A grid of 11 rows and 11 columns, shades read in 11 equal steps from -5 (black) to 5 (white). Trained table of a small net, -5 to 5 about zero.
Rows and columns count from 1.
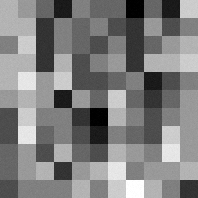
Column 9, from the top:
-1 1 -1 2 -4 -3 -2 -2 0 1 2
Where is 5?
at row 11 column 8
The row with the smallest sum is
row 1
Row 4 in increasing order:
-3 -3 -2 0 1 2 2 2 2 2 3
